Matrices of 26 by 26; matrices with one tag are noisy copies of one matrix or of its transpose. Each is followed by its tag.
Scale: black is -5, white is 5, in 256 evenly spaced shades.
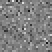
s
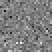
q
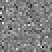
s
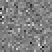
s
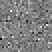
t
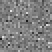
t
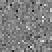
q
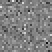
s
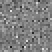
t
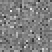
t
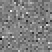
t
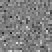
q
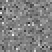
s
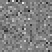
s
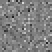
s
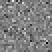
s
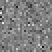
s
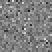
s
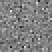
t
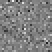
s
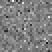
s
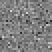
t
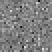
t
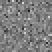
s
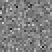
s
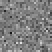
q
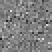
t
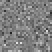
q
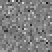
s
